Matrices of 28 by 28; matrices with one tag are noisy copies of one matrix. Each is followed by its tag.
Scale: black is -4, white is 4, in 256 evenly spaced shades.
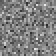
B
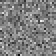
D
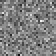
D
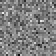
D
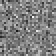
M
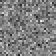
D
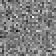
M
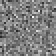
M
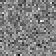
D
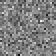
D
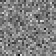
D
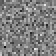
B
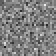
B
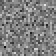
B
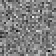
M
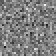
B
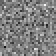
B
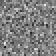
B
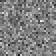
D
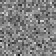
D
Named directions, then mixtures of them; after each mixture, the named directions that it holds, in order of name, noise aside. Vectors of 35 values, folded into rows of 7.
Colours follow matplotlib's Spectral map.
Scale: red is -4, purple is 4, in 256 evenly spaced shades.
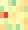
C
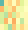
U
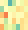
C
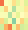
C, U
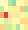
C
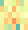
C, U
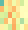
U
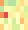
C, U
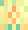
C, U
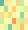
C, U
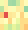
C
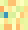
C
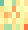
C, U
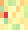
C, U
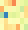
C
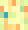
C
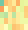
C, U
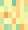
C, U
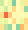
C, U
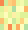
C, U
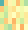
U
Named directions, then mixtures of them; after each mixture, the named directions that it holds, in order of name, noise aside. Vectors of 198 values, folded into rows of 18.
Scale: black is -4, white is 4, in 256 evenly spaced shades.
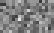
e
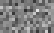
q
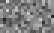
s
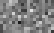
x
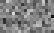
s, x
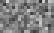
e, s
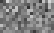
e, s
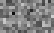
q, s, x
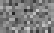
q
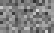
q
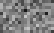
e, q, x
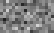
q, s, x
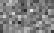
x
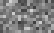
x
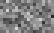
s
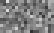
e, q, s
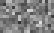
e, s, x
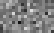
x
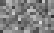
e, s, x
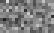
q, s
